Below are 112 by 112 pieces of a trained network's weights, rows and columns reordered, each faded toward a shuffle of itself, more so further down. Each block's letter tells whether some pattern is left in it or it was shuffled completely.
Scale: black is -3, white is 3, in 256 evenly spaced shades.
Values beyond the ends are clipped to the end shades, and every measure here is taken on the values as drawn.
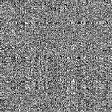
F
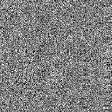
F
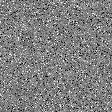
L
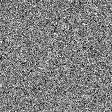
L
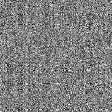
F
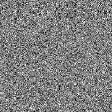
F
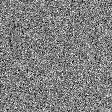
L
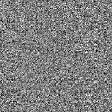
F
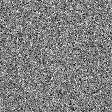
L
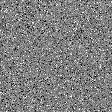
L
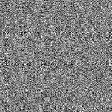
F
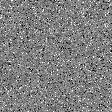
L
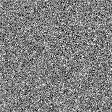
L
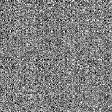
F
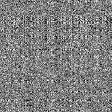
F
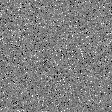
L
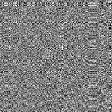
F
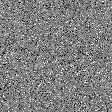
L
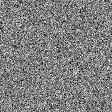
L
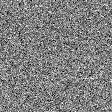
L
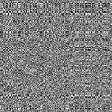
F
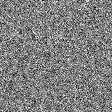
L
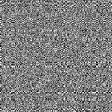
F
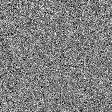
L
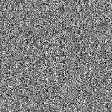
F
